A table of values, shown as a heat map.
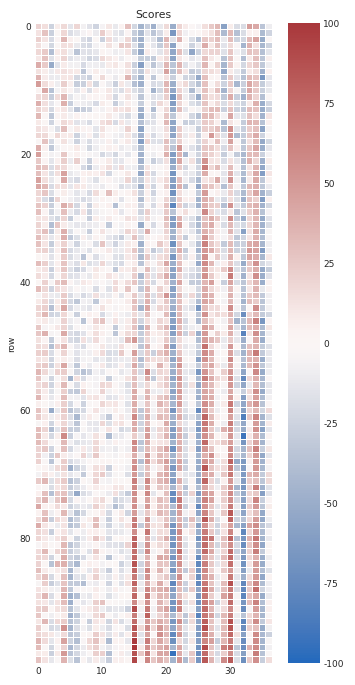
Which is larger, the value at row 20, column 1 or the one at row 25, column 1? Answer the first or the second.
the second
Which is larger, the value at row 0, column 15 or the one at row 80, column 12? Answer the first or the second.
the second
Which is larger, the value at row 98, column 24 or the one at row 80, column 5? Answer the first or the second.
the first
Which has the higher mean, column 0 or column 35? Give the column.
0
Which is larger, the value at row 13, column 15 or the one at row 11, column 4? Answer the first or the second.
the second
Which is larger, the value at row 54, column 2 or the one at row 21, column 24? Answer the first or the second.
the second
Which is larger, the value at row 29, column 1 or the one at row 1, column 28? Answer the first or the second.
the second
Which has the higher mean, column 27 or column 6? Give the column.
27
